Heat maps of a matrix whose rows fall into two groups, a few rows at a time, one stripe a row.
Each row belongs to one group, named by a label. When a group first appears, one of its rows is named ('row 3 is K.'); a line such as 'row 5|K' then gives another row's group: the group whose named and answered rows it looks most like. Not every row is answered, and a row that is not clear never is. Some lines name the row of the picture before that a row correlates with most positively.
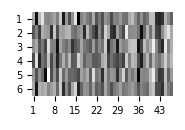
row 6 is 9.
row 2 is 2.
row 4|2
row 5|9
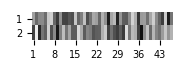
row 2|2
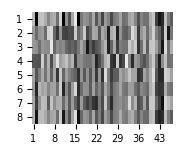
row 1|9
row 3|9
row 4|2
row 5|9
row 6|9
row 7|9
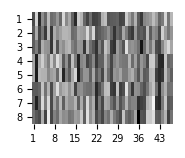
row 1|2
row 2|2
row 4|9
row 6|2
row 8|2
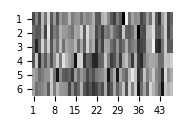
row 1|2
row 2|2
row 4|2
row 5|9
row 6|9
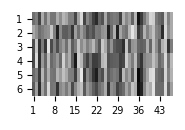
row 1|2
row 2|9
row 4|2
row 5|2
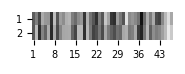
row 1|2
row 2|2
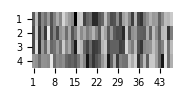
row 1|2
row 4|9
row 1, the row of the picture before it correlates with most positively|2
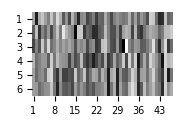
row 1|9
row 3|2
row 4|9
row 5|9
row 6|9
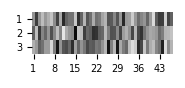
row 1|9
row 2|2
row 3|9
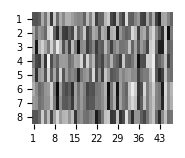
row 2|9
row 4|2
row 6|9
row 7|9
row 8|2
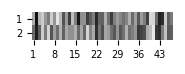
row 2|2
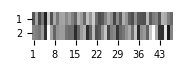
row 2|9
